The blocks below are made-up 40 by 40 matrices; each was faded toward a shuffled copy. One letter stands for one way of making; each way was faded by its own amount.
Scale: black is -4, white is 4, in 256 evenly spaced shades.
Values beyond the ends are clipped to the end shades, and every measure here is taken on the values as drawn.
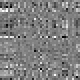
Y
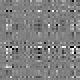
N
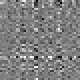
Y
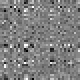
Y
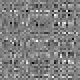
Y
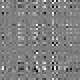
N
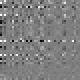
N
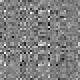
Y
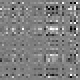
N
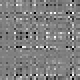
N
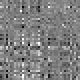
Y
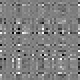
N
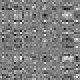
Y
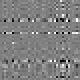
N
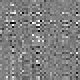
Y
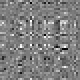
Y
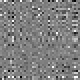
Y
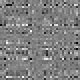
Y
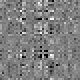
Y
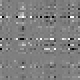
N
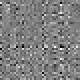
Y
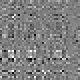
Y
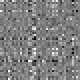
Y
